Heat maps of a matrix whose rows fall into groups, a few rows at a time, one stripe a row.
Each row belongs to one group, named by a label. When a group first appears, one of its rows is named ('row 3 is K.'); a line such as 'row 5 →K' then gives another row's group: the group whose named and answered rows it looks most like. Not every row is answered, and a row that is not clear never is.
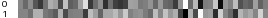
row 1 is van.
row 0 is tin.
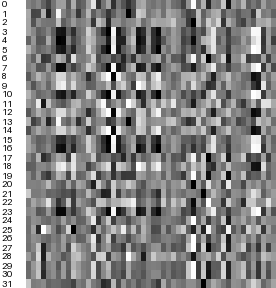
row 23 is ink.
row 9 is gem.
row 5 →ink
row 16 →ink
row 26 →tin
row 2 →van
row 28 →van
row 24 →tin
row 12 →gem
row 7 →ink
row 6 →tin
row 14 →gem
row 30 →tin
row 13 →van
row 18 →gem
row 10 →ink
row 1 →van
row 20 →van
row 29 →tin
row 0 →tin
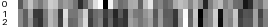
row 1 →tin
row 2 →tin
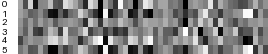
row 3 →tin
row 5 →ink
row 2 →van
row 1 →ink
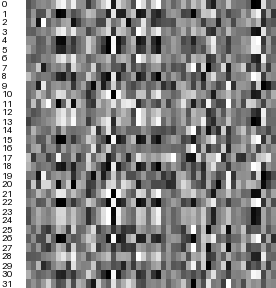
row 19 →van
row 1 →ink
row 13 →gem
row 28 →gem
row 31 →van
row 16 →tin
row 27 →tin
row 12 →gem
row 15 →ink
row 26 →ink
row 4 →ink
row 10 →gem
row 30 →ink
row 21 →gem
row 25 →tin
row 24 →gem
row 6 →gem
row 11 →van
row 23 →gem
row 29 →tin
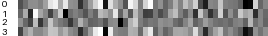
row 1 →van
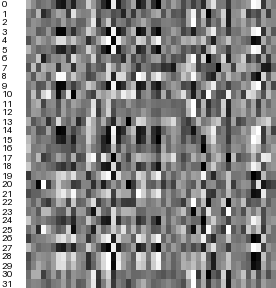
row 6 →tin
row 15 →ink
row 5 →ink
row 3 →ink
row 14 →ink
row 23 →van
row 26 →gem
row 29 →gem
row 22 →tin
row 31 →tin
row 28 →gem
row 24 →ink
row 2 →tin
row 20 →van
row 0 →ink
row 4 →gem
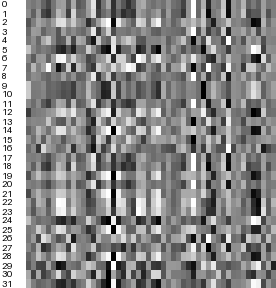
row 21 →gem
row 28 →gem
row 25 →gem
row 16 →van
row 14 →gem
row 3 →tin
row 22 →gem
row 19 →gem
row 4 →van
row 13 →van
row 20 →tin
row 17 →tin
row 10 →ink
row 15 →van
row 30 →van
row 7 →van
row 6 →gem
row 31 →ink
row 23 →gem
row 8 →tin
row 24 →ink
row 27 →tin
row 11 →tin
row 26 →van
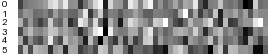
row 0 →gem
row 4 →van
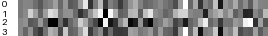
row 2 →ink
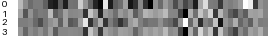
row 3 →van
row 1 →van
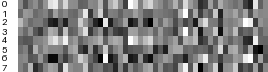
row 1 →tin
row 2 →ink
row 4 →gem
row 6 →ink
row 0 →gem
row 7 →tin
